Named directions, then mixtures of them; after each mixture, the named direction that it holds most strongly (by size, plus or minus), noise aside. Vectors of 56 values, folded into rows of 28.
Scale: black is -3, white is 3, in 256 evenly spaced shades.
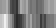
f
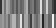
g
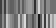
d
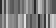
d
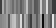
g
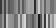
d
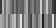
g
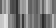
f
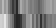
f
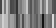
g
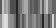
f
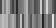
g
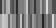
g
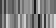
d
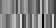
g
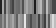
d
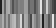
g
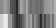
f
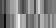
f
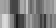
f
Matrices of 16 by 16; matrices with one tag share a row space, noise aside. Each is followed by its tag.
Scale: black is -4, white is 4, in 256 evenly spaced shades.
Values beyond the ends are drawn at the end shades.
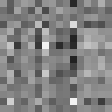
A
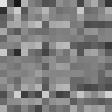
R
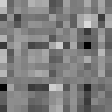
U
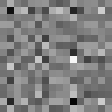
A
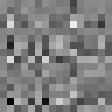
A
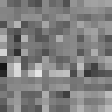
R
